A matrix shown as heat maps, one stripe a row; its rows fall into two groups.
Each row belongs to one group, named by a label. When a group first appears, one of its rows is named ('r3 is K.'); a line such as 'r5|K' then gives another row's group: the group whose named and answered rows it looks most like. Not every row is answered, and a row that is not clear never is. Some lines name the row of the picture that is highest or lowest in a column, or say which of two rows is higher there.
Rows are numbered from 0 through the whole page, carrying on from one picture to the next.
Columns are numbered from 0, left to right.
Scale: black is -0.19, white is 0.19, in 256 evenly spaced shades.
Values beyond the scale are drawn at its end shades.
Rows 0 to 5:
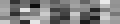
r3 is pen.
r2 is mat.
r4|mat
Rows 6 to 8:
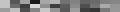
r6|pen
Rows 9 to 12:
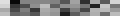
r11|pen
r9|pen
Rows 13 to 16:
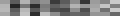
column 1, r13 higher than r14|Yes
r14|pen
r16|pen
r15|pen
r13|pen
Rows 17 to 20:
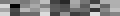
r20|pen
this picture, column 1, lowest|18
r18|pen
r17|mat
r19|mat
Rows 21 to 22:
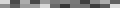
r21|pen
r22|mat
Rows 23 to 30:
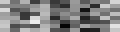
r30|mat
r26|pen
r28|mat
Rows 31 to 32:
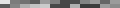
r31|pen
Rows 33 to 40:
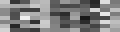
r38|pen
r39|mat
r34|mat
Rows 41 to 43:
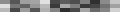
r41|mat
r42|mat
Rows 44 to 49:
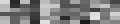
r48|pen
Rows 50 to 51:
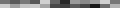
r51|mat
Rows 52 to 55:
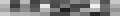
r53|pen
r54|pen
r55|mat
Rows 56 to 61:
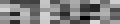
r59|pen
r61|pen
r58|mat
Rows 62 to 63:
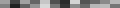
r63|pen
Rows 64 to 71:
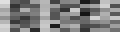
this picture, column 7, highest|66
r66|mat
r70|mat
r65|pen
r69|pen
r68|pen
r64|mat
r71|pen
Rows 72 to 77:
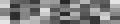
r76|mat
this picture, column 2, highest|77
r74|pen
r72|pen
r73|pen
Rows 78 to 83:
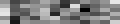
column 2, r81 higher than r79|No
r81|mat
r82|pen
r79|mat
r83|pen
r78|pen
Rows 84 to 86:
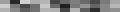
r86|mat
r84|mat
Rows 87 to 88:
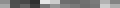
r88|pen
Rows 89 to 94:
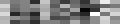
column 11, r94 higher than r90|Yes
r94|pen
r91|mat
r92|pen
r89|pen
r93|pen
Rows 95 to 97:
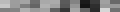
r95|mat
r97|mat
